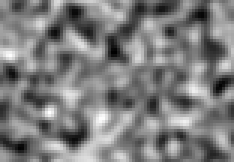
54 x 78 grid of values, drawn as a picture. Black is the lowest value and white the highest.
Average level on the scale: 50%. Histogram: bell-shaped. Slope: none. Mirror symmetry: none. Ninth with the highest average: bottom middle.
